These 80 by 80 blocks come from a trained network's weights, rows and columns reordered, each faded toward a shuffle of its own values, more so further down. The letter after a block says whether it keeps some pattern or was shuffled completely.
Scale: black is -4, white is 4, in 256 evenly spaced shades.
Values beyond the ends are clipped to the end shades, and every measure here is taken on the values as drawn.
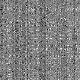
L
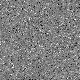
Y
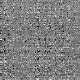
L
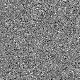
Y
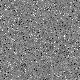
Y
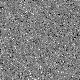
Y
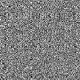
L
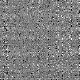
L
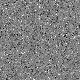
Y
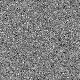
Y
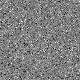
Y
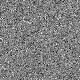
Y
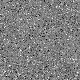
Y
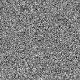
L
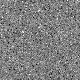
Y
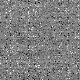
L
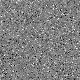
Y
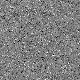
Y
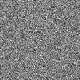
L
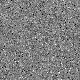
Y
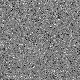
Y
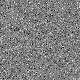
Y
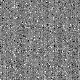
L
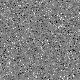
Y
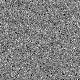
Y
